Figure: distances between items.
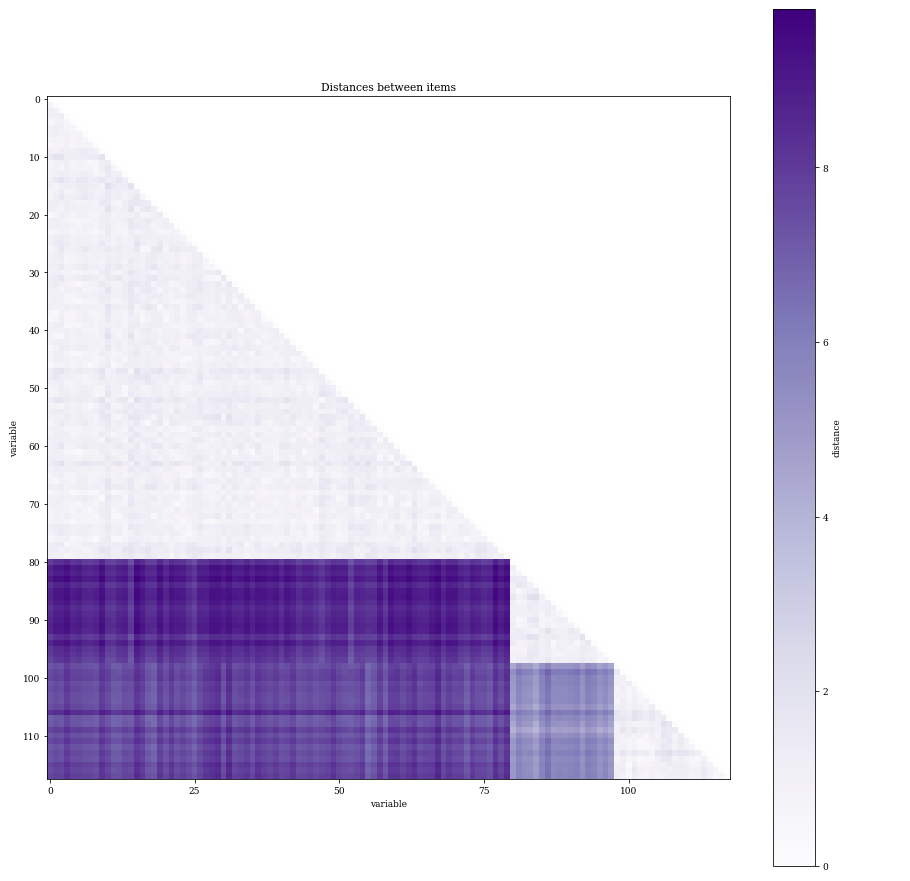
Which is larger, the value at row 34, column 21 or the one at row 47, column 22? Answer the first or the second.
the second
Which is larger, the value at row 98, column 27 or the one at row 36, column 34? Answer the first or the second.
the first
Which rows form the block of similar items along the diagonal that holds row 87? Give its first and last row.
80 to 97
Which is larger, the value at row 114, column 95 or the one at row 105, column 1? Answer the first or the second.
the second
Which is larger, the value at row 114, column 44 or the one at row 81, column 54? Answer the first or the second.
the second
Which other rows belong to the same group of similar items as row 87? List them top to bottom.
80, 81, 82, 83, 84, 85, 86, 88, 89, 90, 91, 92, 93, 94, 95, 96, 97
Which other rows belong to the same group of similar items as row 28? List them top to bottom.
0, 1, 2, 3, 4, 5, 6, 7, 8, 9, 10, 11, 12, 13, 14, 15, 16, 17, 18, 19, 20, 21, 22, 23, 24, 25, 26, 27, 29, 30, 31, 32, 33, 34, 35, 36, 37, 38, 39, 40, 41, 42, 43, 44, 45, 46, 47, 48, 49, 50, 51, 52, 53, 54, 55, 56, 57, 58, 59, 60, 61, 62, 63, 64, 65, 66, 67, 68, 69, 70, 71, 72, 73, 74, 75, 76, 77, 78, 79
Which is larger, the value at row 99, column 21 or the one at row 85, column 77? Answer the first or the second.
the second
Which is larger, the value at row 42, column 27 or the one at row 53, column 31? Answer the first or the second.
the second
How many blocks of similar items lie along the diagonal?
3
